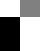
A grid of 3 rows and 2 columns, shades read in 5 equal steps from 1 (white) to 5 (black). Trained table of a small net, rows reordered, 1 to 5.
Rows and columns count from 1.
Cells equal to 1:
3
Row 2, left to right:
5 1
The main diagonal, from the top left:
1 1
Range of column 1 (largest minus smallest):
4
